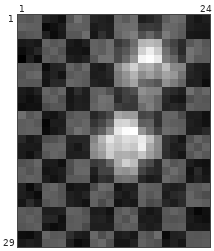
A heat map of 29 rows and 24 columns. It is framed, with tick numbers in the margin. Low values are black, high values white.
Two bumps rise from the field. Overall the values sit about 30% of the way up the scale. The halves do not mirror each other. The centre is the ninth with the highest average.
